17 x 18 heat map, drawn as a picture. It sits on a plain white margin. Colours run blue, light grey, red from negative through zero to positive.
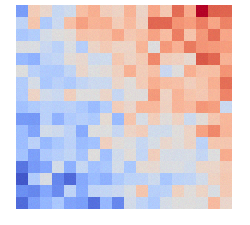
The ninth with the lowest average is the bottom left. The top right is the ninth with the highest average. Values rise toward the top right. The values follow a bell shape. Neither half mirrors the other.
